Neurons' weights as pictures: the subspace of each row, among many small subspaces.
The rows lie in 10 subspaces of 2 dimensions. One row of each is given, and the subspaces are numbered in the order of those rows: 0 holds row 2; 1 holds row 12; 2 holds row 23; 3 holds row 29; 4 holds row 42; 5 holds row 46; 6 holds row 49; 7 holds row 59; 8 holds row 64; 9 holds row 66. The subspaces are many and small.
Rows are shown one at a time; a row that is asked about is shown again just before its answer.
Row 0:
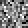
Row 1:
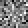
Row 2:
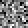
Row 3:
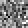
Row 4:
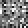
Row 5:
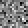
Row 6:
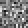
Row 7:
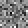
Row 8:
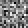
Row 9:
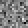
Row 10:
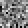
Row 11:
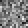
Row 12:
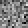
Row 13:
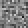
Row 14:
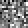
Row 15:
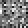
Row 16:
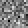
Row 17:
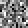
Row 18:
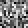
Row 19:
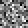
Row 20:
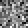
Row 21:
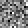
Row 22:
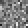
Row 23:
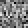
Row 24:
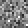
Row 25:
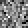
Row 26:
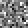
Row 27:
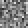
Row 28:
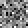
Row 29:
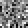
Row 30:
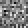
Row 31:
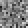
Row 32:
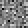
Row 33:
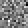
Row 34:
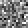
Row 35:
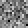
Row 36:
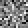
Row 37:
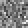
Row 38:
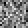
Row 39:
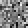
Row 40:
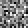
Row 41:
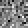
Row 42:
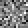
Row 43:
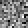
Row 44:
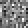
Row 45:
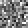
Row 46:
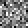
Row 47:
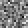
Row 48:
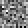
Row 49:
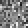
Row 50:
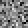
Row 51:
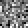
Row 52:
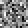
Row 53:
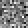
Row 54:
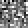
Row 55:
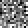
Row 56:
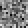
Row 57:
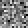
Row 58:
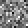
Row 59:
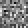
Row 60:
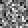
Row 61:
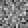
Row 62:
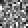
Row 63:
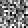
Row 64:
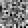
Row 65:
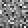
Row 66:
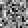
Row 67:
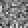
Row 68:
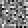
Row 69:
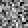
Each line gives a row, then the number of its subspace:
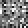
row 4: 9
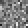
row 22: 6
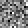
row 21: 4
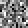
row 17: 0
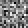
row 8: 1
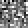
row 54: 6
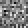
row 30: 7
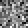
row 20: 8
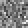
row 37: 2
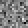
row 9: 0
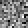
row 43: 1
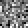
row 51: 3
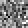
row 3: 2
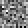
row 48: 3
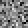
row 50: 7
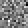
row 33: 4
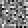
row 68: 3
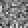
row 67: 3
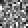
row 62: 6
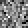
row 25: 2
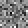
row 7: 4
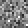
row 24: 5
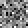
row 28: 5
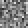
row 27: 6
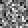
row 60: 9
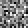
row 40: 1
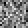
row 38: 5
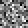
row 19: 9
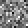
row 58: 5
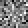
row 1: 4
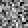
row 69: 7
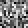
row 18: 2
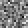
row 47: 2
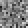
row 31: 8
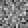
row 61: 4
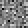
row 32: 3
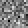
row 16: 5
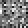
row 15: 9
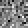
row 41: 8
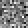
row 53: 7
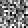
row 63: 1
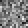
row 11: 8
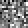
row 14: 6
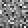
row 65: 9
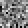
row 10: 3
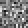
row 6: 7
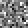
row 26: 0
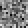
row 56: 8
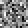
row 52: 9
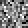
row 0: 2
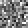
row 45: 1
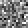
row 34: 1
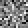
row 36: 4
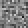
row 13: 8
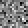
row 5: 0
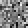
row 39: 6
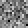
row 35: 5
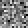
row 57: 7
